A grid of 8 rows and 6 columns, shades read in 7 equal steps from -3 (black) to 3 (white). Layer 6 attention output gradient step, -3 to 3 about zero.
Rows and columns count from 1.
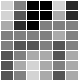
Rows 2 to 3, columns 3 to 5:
-3 -3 1 / -3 0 0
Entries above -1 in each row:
3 2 4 6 3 4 5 4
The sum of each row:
-4 -6 -4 1 -3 1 4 2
